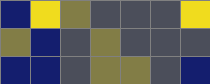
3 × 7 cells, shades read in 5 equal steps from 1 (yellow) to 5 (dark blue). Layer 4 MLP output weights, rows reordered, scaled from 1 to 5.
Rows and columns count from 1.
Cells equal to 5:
5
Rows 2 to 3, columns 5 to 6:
4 4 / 3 4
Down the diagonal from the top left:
5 5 4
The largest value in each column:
5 5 4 4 4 4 5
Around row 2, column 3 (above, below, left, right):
3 4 5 3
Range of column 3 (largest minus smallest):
1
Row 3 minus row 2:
2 0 0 0 -1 0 1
